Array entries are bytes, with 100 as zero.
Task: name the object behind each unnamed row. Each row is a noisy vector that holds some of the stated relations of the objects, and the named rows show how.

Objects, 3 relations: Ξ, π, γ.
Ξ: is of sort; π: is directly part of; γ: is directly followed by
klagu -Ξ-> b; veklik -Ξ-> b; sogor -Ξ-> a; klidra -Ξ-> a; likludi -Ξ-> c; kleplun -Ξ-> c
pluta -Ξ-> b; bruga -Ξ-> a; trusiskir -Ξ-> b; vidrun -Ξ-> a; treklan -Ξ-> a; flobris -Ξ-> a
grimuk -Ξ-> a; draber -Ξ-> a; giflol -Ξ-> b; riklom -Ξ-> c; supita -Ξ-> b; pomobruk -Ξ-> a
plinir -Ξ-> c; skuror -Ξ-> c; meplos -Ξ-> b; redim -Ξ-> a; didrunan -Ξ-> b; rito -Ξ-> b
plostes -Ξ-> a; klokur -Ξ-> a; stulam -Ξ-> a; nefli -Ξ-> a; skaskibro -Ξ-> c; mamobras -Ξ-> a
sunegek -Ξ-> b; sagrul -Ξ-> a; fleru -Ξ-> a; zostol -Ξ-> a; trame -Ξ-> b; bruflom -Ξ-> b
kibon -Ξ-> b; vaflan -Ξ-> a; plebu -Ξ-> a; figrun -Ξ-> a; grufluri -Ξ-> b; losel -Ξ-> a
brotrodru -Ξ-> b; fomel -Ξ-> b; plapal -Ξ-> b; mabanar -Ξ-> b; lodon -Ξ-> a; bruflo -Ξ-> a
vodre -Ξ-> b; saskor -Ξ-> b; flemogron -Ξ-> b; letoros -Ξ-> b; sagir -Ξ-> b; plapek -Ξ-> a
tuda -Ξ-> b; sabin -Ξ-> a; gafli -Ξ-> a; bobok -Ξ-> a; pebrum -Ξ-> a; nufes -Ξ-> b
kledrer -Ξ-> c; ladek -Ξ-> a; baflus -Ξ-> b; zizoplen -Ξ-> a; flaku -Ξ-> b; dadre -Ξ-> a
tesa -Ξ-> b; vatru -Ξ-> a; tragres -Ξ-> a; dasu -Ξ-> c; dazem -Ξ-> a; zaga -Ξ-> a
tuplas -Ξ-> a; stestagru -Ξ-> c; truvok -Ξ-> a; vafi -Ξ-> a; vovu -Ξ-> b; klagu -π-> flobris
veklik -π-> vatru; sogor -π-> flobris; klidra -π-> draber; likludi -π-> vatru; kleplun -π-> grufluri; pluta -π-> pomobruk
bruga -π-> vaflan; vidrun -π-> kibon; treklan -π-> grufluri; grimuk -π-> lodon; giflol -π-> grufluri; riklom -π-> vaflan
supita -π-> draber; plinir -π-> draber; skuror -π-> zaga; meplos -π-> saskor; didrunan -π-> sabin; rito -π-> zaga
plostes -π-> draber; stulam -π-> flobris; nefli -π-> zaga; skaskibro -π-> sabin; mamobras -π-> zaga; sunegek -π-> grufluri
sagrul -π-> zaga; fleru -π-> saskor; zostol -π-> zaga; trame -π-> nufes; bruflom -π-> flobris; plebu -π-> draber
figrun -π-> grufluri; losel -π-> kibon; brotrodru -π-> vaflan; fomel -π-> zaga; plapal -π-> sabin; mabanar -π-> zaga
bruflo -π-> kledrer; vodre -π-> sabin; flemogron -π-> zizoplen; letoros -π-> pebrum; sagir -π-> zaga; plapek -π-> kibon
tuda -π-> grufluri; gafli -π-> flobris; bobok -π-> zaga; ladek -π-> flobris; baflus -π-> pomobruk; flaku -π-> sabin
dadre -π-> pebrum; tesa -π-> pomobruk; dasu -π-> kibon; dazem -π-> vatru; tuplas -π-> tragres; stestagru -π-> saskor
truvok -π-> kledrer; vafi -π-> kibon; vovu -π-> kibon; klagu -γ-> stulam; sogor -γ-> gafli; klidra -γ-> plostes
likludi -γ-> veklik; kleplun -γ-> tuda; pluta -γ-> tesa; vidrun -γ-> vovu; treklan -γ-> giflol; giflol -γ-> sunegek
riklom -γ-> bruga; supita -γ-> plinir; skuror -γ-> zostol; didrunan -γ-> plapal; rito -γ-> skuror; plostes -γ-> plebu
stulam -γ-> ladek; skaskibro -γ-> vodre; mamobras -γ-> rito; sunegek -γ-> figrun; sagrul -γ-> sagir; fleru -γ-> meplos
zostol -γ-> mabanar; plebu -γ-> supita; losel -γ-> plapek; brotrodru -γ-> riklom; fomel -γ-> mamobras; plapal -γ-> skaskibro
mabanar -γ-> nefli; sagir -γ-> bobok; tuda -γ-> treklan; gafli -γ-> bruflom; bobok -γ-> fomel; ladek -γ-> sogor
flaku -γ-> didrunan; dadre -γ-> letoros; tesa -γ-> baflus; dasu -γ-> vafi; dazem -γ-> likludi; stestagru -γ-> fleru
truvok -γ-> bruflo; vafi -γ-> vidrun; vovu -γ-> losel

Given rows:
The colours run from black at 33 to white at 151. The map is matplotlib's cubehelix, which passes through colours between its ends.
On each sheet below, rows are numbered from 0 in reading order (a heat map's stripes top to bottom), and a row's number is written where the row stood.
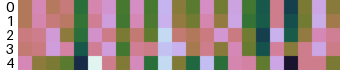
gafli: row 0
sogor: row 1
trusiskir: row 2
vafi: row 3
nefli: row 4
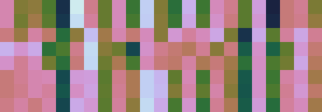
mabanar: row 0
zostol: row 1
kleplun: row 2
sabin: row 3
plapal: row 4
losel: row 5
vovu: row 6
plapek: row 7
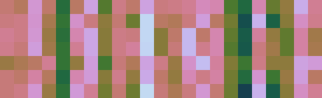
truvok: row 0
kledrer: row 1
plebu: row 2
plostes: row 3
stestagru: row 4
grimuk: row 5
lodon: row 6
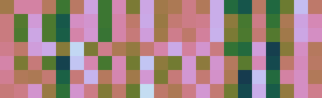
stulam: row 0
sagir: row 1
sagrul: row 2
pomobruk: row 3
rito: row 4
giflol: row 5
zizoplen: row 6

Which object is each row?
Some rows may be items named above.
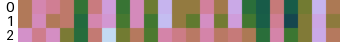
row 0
ladek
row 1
gafli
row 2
plapal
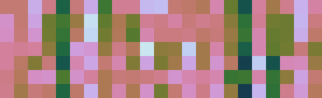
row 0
dasu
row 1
flaku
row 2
didrunan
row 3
plinir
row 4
figrun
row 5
tesa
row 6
treklan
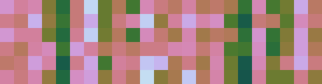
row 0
plapal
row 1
klidra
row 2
skaskibro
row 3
baflus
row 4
vafi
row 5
supita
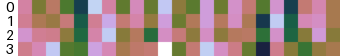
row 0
skuror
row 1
sunegek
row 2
vodre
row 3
draber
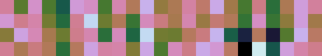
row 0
bobok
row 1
skaskibro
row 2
flobris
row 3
grufluri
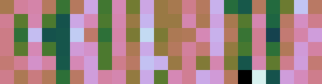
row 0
stulam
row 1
fomel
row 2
zaga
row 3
bobok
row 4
vidrun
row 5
grufluri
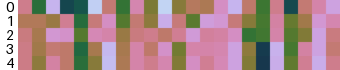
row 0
zaga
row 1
meplos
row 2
pluta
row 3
tuda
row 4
kleplun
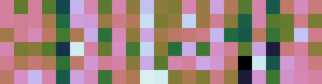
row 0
mamobras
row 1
plinir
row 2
klagu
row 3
mabanar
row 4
grufluri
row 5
kibon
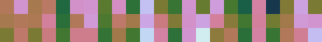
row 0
bruflom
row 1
fleru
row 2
saskor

